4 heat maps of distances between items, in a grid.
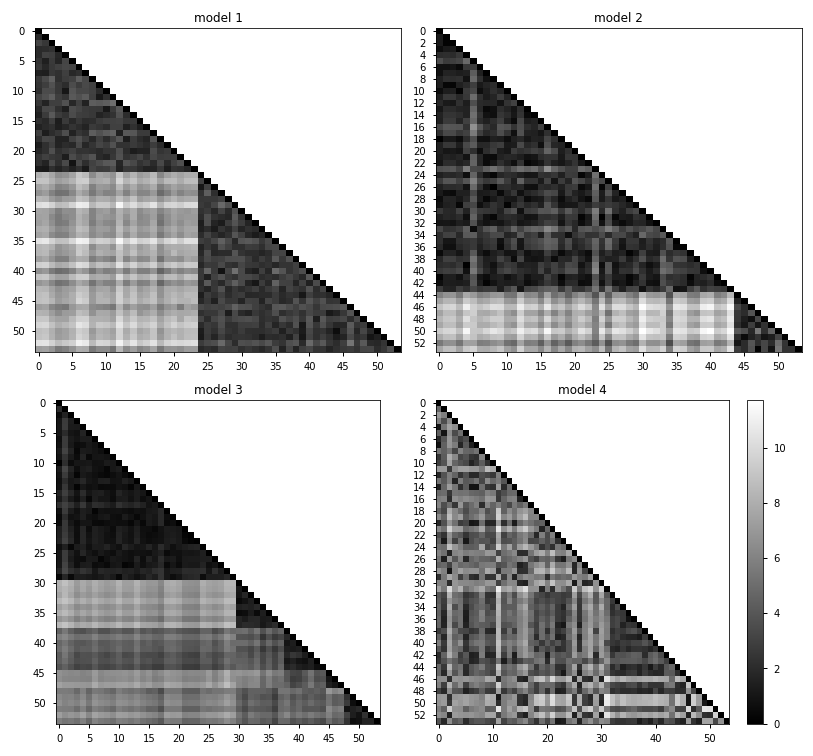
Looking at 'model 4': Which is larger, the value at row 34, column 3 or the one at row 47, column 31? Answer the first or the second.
the second
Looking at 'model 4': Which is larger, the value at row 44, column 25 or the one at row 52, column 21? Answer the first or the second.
the second
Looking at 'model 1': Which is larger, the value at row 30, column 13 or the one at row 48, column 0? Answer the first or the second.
the second
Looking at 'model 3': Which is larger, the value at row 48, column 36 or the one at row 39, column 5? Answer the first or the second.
the second
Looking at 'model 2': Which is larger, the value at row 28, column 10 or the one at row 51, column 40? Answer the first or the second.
the second
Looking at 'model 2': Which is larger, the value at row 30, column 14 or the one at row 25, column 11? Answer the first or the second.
the first
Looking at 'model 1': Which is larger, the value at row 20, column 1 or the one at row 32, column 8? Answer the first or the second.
the second
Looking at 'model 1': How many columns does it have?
54
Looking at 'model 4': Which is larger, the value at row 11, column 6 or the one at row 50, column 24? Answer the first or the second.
the second
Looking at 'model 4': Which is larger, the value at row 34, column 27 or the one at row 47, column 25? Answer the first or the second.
the second
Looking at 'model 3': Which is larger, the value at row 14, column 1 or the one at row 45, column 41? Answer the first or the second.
the second
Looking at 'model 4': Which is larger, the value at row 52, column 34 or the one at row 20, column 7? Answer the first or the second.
the first
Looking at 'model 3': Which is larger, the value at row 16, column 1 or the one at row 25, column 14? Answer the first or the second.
the first
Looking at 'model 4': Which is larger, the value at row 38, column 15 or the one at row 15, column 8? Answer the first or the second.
the first
